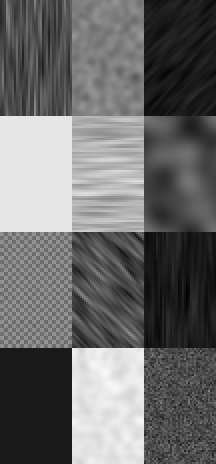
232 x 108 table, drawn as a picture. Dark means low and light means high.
The table splits into 4 rows of 3 panels. Panel 1,1: low, streaked downward. Panel 1,2: middling, blotchy, faint in contrast. Panel 1,3: very low, slanting up to the right, faint in contrast. Panel 2,1: very high, flat. Panel 2,2: high, streaked across. Panel 2,3: low, smooth. Panel 3,1: middling, checkered. Panel 3,2: low, slanting down to the right. Panel 3,3: very low, streaked downward, faint in contrast. Panel 4,1: very low, flat. Panel 4,2: very high, blotchy, faint in contrast. Panel 4,3: low, fine-grained.
